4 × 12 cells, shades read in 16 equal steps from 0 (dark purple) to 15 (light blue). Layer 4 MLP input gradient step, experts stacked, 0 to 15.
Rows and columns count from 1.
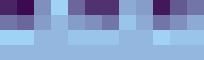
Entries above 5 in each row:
7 12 12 12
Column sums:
38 35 47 54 45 40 38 52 49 37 43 47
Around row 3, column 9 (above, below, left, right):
12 13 13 15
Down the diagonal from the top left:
2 7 13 13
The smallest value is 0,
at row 1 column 2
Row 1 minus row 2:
-6 -7 -1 2 -4 -7 -5 -2 -1 -7 -4 -4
